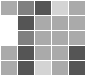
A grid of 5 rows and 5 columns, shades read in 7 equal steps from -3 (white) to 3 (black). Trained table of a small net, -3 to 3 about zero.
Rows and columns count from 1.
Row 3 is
-3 0 -1 -1 -1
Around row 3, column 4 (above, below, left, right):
-1 -1 -1 -1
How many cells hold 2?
0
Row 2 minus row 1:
-2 1 -2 1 0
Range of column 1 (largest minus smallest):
2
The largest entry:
1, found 6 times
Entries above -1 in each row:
2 1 1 2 2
